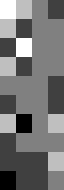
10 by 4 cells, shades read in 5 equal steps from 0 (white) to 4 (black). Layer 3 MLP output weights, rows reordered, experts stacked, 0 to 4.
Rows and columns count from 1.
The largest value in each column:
4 4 3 3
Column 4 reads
3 2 2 2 3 3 1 2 1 2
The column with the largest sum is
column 2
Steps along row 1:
up up up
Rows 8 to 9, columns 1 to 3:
3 2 2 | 3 3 3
